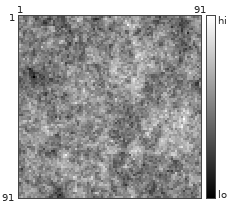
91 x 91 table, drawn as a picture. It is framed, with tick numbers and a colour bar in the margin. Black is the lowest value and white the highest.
The values follow a bell shape. No overall slope runs across the table. The halves do not mirror each other. The texture is blotchy. No regular stripes run through it.
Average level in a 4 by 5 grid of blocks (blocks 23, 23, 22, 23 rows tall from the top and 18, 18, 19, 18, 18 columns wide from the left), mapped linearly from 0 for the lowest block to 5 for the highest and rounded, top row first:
11231 / 03332 / 32235 / 23212
